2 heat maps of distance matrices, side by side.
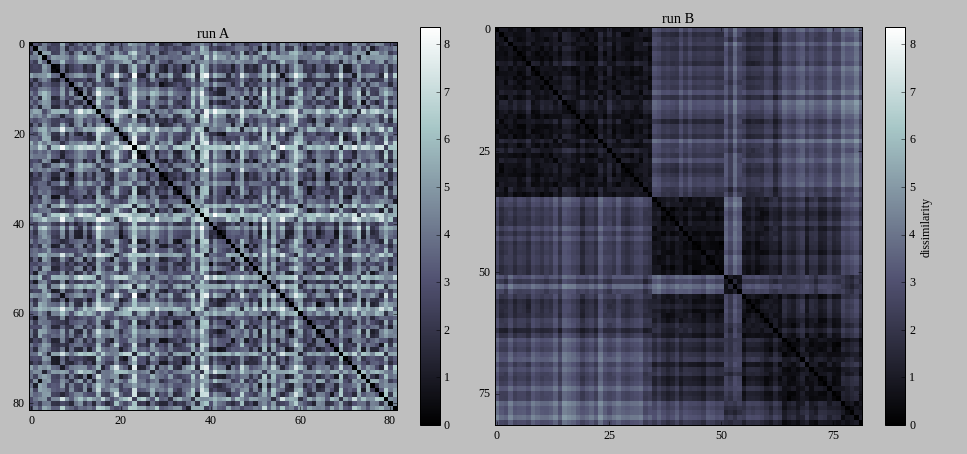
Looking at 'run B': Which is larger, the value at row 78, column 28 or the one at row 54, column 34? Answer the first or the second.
the first
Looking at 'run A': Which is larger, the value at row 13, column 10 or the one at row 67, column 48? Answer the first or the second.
the second
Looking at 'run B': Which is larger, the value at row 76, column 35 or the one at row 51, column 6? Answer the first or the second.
the second
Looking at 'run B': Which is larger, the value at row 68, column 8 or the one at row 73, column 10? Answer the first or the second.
the first
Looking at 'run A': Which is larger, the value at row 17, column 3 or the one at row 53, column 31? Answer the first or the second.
the first
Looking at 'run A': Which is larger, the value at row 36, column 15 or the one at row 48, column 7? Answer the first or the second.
the second
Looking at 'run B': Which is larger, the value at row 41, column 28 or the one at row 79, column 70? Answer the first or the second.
the first
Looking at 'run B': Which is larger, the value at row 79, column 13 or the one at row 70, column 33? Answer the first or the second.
the first
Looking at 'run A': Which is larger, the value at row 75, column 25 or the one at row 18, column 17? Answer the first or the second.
the first
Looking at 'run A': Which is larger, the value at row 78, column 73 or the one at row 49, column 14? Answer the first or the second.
the first
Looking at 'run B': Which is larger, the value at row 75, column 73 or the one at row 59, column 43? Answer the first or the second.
the second
